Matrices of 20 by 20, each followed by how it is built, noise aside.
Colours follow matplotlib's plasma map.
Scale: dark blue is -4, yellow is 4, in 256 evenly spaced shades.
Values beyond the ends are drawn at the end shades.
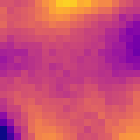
smooth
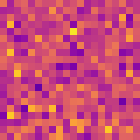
noise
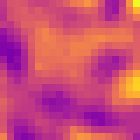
smooth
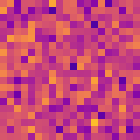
noise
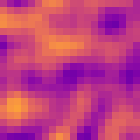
smooth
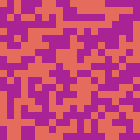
noise
